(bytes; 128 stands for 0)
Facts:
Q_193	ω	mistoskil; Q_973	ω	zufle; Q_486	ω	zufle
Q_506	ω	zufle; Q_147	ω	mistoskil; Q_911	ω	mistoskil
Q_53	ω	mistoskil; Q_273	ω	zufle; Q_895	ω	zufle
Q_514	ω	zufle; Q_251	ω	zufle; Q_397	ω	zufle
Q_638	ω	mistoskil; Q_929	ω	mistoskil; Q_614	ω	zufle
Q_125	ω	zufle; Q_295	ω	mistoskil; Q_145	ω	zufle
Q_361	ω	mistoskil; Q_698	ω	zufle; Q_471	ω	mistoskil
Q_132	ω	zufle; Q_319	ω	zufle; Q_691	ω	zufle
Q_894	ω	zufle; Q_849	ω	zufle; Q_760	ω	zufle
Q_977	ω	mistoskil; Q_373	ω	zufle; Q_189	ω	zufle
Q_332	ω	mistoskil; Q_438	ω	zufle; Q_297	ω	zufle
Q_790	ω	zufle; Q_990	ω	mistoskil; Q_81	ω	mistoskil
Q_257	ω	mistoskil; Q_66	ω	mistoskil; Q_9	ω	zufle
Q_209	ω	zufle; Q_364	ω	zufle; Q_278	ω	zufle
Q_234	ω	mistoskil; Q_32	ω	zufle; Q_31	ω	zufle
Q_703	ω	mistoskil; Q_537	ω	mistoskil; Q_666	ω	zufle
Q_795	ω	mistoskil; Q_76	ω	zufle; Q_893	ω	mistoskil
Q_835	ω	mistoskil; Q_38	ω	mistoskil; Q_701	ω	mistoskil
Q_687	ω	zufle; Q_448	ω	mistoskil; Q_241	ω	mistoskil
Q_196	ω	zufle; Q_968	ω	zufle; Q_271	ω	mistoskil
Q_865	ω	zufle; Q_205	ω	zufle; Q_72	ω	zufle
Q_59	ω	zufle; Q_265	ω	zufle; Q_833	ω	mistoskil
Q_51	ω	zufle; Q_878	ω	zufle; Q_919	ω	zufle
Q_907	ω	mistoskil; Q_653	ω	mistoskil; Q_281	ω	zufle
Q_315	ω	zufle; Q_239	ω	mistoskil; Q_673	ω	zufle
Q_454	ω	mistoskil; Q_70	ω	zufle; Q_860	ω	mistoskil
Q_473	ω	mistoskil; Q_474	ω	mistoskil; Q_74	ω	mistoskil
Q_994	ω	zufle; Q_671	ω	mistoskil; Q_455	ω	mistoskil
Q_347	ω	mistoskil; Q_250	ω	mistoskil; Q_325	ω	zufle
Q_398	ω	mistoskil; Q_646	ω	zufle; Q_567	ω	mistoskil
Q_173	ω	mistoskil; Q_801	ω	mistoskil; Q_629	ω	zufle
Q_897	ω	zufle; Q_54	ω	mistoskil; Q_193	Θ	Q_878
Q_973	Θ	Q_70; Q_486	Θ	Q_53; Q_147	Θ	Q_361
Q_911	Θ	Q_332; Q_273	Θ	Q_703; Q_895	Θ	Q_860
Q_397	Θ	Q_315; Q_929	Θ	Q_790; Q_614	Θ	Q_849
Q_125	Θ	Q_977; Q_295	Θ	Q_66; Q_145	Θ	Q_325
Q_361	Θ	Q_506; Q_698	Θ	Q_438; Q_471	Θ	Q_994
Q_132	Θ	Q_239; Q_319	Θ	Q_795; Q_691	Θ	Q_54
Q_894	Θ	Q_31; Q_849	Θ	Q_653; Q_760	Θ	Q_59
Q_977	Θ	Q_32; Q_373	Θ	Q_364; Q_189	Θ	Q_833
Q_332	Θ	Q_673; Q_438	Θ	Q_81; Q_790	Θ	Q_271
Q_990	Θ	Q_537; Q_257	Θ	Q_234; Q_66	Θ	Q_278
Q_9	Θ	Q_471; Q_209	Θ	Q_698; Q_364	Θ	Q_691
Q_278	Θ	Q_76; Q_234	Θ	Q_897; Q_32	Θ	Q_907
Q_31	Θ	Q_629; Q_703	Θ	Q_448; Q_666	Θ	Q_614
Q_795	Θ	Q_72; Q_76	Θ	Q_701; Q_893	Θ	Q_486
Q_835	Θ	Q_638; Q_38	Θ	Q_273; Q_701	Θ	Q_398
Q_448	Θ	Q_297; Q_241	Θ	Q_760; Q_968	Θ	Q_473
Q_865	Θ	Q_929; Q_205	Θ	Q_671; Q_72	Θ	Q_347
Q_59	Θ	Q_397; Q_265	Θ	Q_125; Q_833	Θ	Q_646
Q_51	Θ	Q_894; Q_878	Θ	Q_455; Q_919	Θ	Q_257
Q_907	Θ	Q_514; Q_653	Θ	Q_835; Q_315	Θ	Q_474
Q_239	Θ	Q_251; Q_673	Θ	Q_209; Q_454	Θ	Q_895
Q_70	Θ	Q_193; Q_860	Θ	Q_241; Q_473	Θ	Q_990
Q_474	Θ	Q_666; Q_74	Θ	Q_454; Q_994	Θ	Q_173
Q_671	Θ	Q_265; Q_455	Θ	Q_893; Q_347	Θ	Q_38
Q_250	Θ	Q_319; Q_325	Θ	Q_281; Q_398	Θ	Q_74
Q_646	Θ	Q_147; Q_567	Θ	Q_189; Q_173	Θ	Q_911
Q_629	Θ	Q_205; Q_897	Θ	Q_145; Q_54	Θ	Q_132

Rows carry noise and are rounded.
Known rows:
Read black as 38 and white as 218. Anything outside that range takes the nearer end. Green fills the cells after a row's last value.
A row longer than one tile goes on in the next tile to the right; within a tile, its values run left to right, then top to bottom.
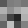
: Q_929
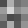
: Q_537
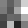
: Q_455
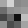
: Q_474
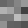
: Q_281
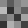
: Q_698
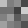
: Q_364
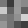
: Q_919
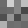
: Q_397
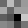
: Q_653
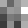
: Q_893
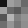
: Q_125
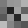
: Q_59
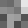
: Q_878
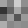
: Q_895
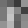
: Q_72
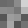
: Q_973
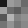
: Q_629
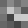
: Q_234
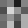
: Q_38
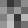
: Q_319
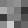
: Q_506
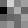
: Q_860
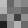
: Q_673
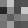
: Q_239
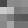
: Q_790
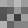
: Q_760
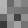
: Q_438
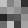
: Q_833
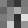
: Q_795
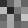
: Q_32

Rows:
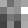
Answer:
Q_53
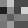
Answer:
Q_54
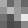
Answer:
Q_257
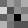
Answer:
Q_849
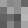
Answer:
Q_801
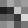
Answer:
Q_241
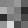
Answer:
Q_646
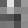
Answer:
Q_638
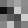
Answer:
Q_454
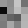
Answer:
Q_398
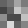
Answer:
Q_66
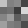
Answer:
Q_132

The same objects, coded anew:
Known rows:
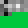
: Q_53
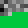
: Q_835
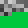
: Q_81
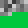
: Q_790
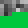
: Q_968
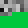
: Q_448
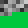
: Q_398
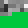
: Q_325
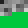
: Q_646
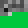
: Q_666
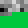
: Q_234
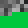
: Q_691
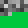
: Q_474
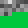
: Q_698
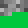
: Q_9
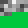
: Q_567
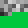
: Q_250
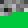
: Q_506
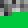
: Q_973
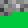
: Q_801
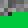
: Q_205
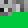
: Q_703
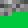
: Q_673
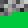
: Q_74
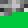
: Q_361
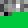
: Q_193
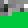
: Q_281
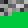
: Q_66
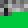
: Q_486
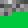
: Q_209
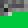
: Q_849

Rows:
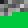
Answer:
Q_278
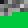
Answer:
Q_76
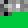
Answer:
Q_893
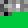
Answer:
Q_455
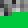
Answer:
Q_70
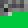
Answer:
Q_614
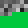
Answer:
Q_251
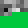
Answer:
Q_919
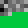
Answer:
Q_638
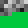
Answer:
Q_860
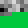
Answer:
Q_257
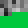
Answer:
Q_878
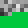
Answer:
Q_795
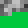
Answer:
Q_471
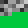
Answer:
Q_701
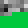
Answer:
Q_897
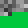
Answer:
Q_514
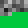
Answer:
Q_59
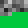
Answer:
Q_760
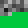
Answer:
Q_397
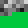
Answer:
Q_241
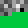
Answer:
Q_239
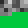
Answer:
Q_895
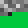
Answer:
Q_671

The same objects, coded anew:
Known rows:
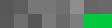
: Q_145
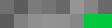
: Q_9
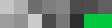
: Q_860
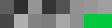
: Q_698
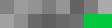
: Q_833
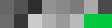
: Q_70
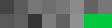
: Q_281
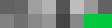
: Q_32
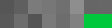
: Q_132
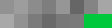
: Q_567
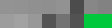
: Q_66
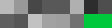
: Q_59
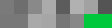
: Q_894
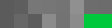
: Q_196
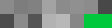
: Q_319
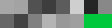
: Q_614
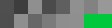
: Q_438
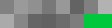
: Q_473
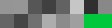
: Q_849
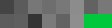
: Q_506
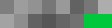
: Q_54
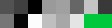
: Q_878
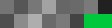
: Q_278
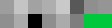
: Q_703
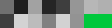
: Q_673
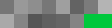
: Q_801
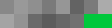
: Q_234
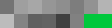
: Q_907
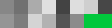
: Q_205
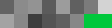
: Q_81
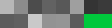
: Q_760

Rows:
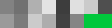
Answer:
Q_265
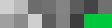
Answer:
Q_241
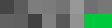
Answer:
Q_514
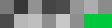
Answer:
Q_994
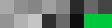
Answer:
Q_74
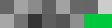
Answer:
Q_638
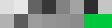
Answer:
Q_474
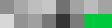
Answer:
Q_977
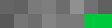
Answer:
Q_691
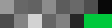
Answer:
Q_895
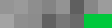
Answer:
Q_295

